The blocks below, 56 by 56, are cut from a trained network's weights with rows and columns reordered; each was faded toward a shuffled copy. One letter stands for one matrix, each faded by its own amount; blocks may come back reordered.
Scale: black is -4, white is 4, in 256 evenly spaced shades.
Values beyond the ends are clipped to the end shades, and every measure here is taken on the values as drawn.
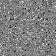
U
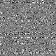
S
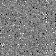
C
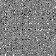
C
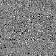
C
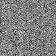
U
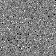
U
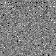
C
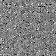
U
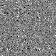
C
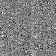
U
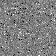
U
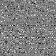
S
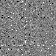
C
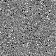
U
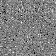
U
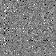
C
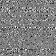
S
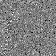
U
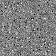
U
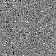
C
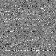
S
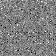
U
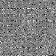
S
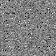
C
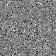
U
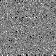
C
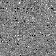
C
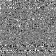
S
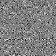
S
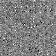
U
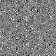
C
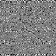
S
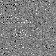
C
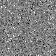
U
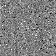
U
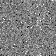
U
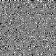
S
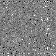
C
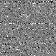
S
